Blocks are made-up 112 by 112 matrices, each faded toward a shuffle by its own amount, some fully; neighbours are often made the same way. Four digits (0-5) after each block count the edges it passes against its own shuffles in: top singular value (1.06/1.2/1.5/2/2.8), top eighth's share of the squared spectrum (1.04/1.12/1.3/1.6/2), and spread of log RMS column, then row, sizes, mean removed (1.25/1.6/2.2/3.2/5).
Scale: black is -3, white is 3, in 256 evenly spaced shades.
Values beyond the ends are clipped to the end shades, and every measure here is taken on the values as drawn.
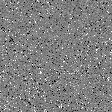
1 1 0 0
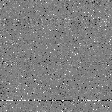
4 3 0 1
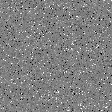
0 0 0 0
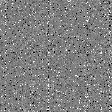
2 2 2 1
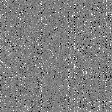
2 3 3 1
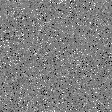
0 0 0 0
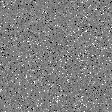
0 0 0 0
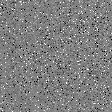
1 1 1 0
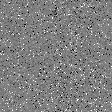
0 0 1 0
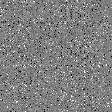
1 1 2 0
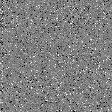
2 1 2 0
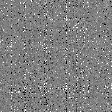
2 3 3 2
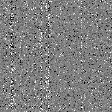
2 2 3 2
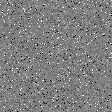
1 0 0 0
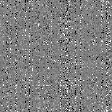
2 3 4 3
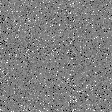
1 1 1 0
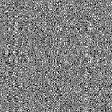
4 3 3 2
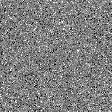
3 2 1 1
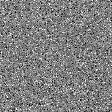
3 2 0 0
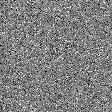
1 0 0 0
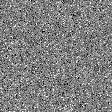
2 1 0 0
